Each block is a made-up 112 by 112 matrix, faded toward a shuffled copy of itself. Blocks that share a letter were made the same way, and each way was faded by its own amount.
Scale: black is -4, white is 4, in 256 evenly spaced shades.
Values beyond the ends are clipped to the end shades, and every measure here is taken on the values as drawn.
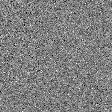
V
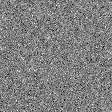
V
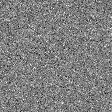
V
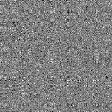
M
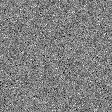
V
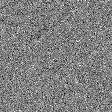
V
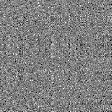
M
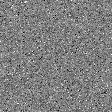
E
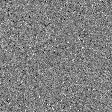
E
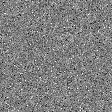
E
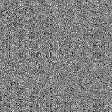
M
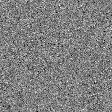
V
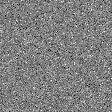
E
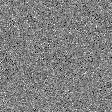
E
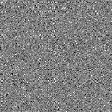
M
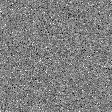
E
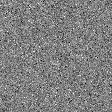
V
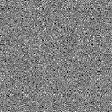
M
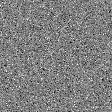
E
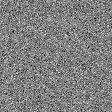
V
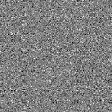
M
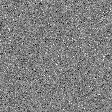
E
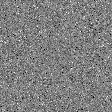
E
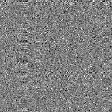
M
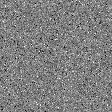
E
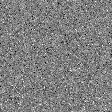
E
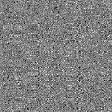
M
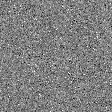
E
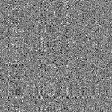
M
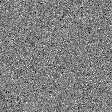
V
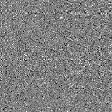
M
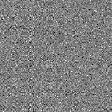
M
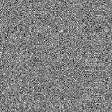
M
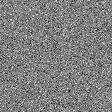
E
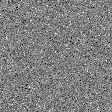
E
